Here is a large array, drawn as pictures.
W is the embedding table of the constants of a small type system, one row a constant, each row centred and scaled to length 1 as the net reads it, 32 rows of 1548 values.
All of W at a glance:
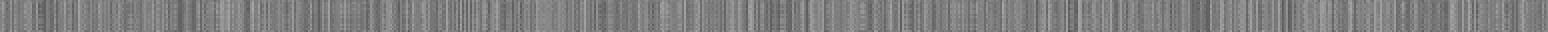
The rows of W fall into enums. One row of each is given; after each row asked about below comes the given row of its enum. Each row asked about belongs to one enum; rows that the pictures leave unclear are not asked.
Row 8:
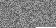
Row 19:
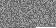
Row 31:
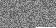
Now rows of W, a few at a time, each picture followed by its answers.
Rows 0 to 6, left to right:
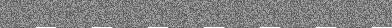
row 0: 19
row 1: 31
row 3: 8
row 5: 19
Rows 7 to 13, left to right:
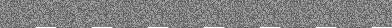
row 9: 19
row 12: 19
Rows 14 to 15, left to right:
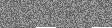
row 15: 31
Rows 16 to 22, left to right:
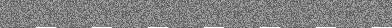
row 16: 19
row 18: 31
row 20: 31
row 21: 19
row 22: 31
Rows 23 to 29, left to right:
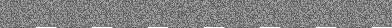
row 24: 19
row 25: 19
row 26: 31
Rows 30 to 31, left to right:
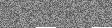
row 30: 8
